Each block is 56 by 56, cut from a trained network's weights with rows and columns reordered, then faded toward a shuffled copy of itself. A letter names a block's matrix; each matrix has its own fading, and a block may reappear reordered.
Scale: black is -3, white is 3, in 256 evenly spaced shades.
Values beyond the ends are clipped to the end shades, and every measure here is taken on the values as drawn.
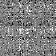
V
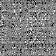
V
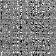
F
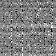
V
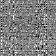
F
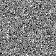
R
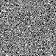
R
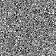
R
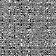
V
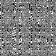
F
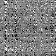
V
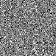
R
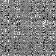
F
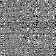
F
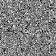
R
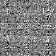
V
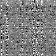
F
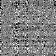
V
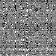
V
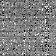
V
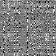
F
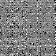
V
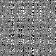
F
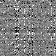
V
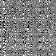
F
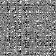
V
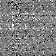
V
